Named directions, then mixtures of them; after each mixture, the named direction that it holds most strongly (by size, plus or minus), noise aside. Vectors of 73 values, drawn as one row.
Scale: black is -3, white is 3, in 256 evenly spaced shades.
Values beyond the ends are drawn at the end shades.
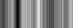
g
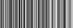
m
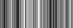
g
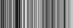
g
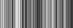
g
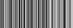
m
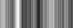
g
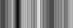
g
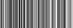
m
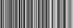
m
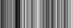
g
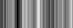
g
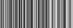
m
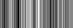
g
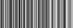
m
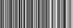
m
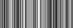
m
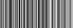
m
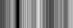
g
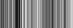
g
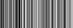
m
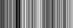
g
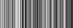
m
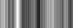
g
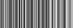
m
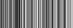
m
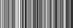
m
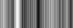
g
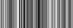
m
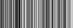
m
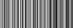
m
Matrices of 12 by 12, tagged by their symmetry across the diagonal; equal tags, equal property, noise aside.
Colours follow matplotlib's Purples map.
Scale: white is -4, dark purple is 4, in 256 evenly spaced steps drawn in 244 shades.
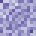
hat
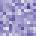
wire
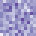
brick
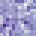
wire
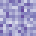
wire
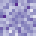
hat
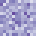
brick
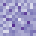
hat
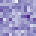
brick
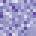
wire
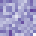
hat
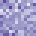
brick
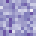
wire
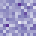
brick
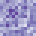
hat
